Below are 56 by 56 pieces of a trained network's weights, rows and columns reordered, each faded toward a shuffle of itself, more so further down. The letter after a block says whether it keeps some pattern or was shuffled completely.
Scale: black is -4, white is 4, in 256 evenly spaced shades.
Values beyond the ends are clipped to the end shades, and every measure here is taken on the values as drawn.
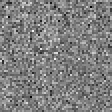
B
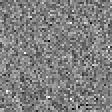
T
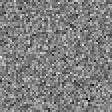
T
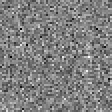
B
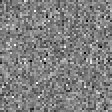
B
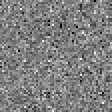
B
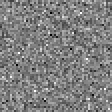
T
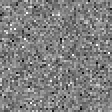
T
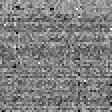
B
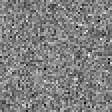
T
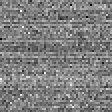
B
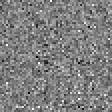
B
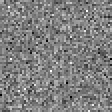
T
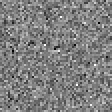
T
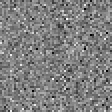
B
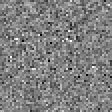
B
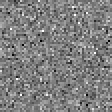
T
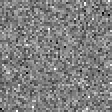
T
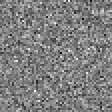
T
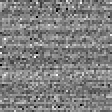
B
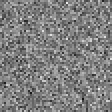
T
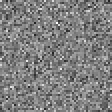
T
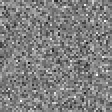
T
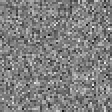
B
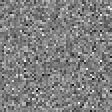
B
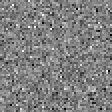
B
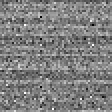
B
